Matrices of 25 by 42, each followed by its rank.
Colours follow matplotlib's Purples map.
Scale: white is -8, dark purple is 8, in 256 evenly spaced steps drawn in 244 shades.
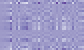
two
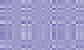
one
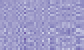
three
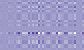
one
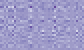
three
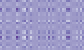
one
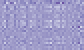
three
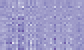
three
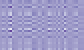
one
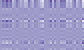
one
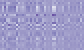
two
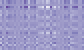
two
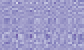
three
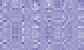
three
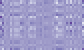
two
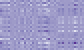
two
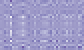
two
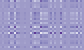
one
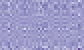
three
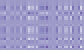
one
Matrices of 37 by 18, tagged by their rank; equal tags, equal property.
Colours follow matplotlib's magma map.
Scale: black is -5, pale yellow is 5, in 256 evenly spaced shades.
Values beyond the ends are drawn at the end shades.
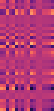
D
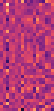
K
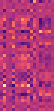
K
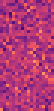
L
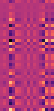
D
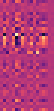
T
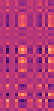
D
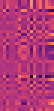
T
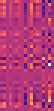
T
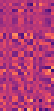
K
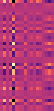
D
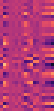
T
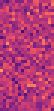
L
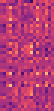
K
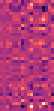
K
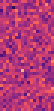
L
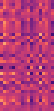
T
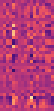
K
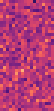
L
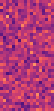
L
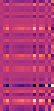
D
